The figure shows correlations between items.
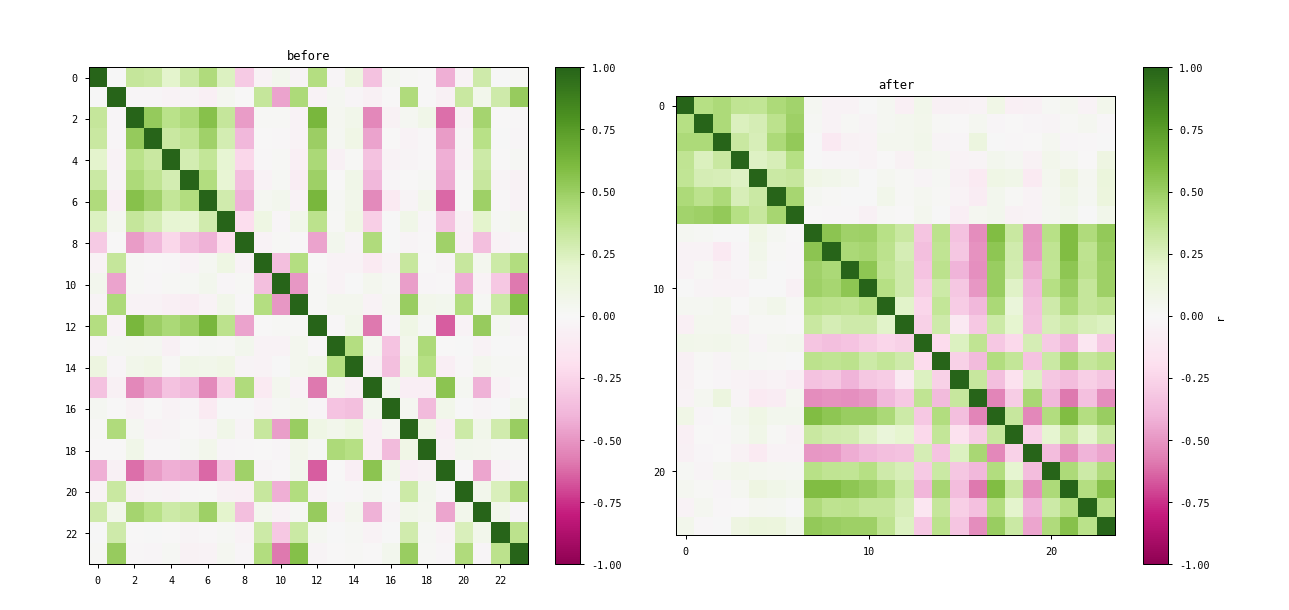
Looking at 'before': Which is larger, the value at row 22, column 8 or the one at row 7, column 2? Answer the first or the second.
the second
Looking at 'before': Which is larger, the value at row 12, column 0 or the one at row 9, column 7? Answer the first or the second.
the first
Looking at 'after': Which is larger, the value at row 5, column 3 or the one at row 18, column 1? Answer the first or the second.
the first
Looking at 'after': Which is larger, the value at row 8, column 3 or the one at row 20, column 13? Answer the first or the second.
the first
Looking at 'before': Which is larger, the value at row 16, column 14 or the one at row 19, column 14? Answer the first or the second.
the second
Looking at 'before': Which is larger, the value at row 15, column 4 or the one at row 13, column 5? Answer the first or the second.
the second
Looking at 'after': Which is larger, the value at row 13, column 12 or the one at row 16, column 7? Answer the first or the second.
the first
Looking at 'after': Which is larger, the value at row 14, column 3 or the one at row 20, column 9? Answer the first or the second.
the second
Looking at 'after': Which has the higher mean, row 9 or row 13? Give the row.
9
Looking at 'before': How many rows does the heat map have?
24
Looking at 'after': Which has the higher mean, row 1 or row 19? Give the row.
1
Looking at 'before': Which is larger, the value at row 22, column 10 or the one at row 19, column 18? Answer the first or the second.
the second
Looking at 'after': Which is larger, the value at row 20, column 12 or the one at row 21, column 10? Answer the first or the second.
the second
